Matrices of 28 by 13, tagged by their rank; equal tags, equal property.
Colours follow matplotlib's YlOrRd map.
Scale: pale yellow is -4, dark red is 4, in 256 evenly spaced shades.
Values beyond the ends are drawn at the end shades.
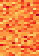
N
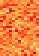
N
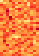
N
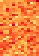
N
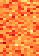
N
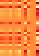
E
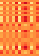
E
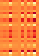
E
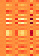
E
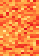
N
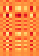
E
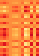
E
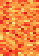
N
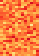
N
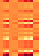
E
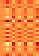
E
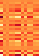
E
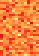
N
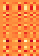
E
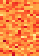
N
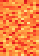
N
